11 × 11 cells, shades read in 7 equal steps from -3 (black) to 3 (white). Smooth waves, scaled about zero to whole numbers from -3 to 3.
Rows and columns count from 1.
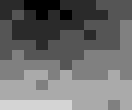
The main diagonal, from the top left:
-2 -1 -2 -2 -1 -1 0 0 1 1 1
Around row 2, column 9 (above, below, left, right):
-1 -1 -2 -1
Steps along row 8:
same up same down up down same same up down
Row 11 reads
2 2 2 2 2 2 1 1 1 0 1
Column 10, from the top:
-1 -1 -1 -1 -1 0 0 1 1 1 0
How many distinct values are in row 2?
3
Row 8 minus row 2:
2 1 3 4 2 4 2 2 2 2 1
